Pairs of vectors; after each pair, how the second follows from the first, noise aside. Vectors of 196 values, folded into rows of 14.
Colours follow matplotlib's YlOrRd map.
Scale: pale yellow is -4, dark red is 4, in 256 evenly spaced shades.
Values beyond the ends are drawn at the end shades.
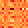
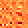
wrapped around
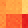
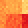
copied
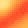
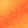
shrunk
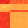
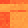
shrunk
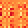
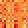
wrapped around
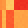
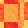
wrapped around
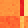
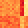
copied
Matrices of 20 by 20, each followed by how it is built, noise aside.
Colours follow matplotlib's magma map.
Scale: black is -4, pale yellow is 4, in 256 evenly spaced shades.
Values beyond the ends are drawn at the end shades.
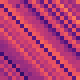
Toeplitz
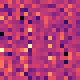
uneven columns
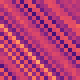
Toeplitz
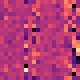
uneven columns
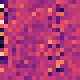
uneven columns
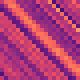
Toeplitz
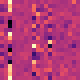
uneven columns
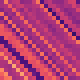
Toeplitz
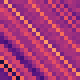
Toeplitz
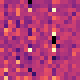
uneven columns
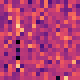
uneven columns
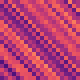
Toeplitz
